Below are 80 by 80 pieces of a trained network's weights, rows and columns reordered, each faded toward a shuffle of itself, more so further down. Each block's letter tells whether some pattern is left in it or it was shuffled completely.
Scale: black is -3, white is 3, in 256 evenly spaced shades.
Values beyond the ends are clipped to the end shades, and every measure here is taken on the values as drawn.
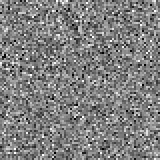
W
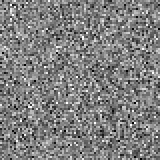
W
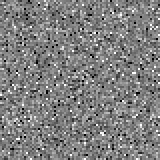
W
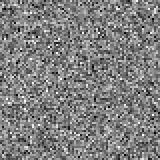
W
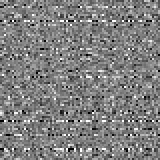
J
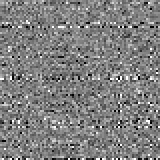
J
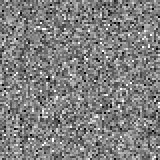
W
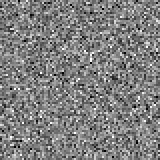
W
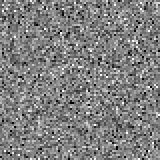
W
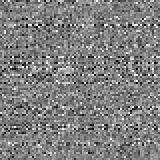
J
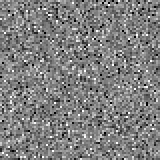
W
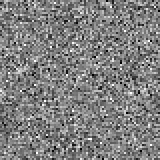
W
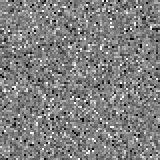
W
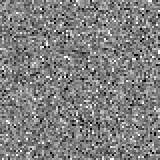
W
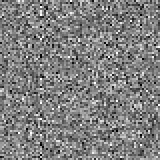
J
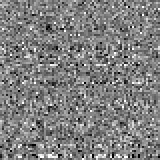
J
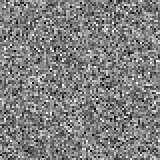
W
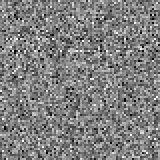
J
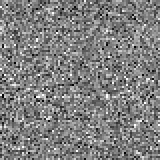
J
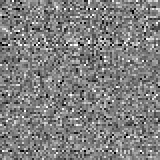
J
